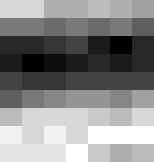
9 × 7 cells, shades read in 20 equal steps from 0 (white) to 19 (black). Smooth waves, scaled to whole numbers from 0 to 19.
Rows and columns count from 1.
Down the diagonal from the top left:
3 10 15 17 14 9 3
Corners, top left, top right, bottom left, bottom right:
3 7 2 5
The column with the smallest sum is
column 4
